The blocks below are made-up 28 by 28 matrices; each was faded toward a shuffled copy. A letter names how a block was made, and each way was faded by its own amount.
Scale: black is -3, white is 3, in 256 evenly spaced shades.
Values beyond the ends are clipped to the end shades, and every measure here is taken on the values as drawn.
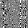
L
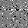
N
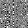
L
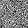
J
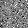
J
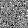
J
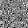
N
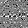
N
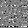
N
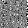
L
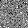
J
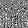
N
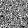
J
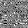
N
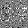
N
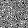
J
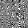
L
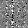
L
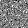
J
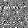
N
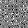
N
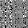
L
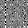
L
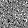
J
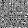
N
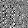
L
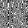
L
